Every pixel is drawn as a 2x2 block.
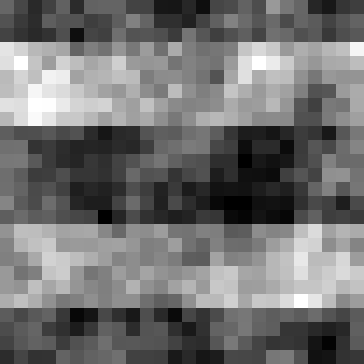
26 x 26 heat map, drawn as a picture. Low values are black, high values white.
There is no overall slope. Stripes running across repeat 2 times from top to bottom. The top left is the ninth with the highest average.
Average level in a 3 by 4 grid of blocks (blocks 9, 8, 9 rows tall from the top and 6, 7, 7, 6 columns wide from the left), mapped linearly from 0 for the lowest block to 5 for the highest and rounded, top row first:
5443 / 2102 / 3334
